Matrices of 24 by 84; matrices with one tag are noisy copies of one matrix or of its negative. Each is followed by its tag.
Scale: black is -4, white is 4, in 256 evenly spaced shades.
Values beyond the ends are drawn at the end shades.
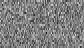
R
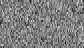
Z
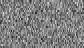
Z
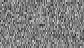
R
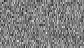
R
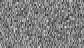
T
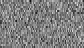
Z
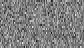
R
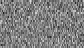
Z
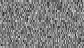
Z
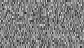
R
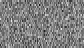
T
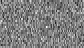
Z
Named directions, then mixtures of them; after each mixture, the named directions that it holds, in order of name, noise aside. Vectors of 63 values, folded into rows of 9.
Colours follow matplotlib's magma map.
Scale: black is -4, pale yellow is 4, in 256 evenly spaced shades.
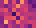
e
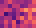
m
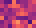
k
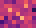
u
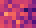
m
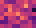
m, u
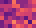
k, m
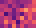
m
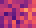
m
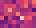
u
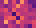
e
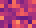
k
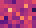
u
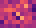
e, u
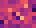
e, u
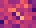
e, u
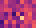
e, m, u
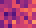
k, m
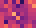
e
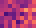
m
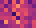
e, k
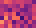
k, m, u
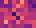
e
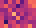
e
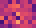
e, k, u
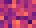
k
